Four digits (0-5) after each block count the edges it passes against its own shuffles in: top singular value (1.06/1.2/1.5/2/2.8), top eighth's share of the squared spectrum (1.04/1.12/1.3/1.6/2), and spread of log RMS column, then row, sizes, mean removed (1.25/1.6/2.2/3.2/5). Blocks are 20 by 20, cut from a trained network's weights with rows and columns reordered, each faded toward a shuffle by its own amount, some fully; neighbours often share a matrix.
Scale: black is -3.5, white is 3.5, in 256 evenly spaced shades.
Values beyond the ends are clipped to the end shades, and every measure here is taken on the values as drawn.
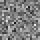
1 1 0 0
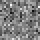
1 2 1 0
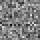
2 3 0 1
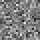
0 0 0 0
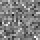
0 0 0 0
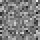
3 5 2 0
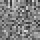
2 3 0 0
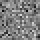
1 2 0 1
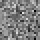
0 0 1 0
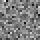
1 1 0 0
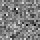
0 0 0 0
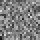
2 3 1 0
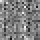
2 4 1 1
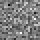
0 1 0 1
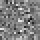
1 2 1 0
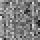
2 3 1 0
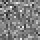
0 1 0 0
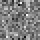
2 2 0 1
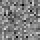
0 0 0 0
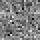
0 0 0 0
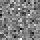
0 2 0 0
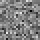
2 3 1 0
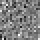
0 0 1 0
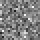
2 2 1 0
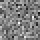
0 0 0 0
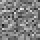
2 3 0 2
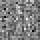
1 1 0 0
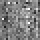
2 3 1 1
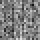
2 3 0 0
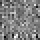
2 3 0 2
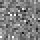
1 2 0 1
